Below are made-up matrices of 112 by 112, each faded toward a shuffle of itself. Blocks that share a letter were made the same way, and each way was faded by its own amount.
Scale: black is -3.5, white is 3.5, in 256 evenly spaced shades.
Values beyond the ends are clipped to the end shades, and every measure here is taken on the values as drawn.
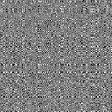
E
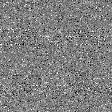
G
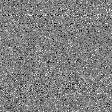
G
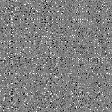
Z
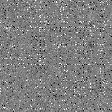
Z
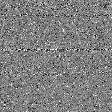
G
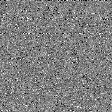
G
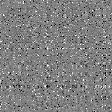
Z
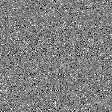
G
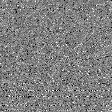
G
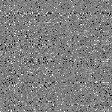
Z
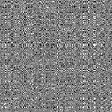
E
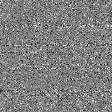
G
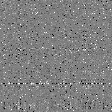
Z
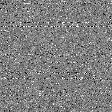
G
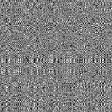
E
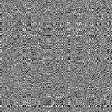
E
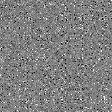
Z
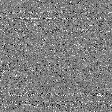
G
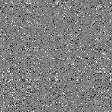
Z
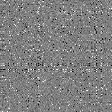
Z
